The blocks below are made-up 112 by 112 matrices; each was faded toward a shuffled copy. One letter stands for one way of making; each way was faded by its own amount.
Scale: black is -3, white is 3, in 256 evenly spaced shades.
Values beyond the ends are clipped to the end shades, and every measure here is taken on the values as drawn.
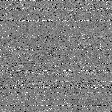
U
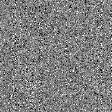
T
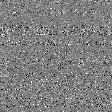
U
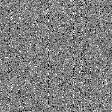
T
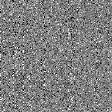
T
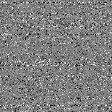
U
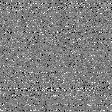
U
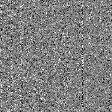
T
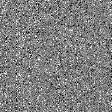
T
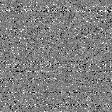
U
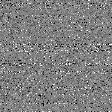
U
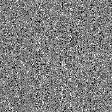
T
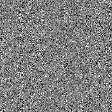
T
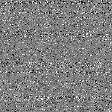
U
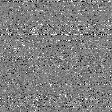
U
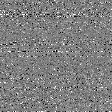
U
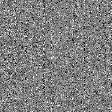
T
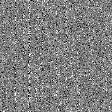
T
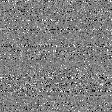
U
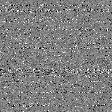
U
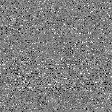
U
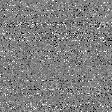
U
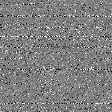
U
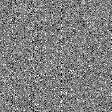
T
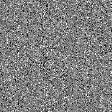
T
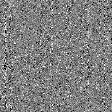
T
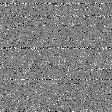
U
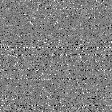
U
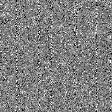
T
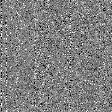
T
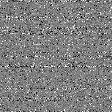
U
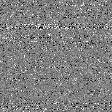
U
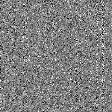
T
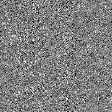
T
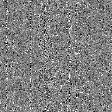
T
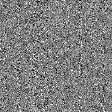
T
